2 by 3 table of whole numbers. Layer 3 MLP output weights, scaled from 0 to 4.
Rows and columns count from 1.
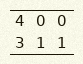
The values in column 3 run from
0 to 1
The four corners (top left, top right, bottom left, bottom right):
4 0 3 1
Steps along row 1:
down same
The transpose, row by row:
4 3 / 0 1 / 0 1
